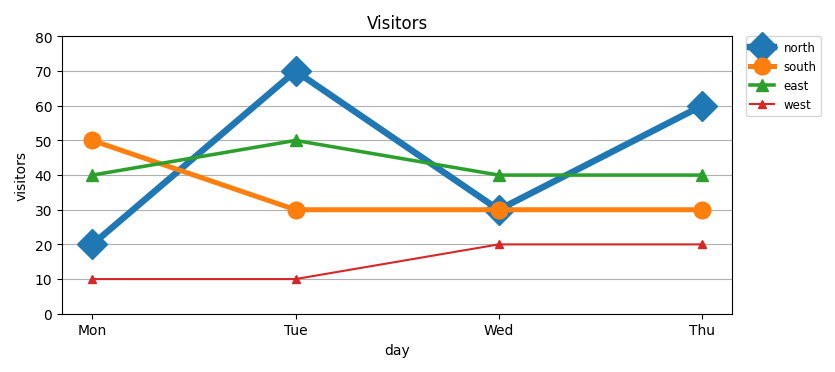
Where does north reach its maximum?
Tue
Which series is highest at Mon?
south
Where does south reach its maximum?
Mon
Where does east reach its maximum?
Tue
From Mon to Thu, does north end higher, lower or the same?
higher
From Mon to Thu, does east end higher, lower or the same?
the same
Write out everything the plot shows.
Title: Visitors
x-axis: day, ticks Mon Tue Wed Thu
y-axis: visitors, ticks 0 10 20 30 40 50 60 70 80
Legend: north, south, east, west
Values:
north: 20 70 30 60
south: 50 30 30 30
east: 40 50 40 40
west: 10 10 20 20
